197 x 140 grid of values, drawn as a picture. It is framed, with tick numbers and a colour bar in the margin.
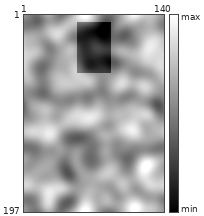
Odd patch: lower, in the top middle. Ninth with the lowest average: top middle. Histogram: skewed, a long tail of low values. Average level on the scale: 60%. Roughest part: top middle.
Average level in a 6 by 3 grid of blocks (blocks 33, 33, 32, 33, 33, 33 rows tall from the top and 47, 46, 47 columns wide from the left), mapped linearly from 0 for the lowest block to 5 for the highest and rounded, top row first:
4 0 4
4 1 5
3 4 4
5 4 5
3 3 4
4 4 5
